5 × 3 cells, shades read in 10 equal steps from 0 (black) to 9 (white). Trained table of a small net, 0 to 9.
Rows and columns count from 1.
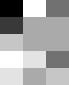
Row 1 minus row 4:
-9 1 0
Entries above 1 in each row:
2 3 3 3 3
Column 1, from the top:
0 2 7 9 8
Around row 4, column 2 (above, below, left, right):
6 6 9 4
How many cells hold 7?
2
